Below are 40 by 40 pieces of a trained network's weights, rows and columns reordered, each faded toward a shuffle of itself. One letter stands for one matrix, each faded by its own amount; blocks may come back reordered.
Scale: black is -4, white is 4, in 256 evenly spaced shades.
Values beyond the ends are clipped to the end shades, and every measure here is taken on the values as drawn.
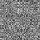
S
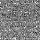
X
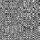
S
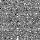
X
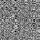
S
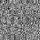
S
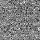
X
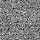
X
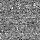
X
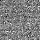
X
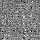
X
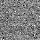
X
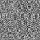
S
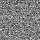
X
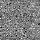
X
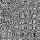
S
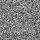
X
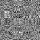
S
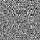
S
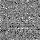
X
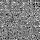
X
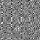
S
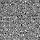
X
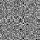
S
